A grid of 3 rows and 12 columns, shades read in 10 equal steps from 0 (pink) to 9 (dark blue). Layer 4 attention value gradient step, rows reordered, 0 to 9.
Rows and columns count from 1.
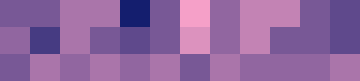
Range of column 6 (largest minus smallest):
2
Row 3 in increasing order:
3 3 3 3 3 4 4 4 4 4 5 5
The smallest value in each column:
4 3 3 3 4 3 0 3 2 2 4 3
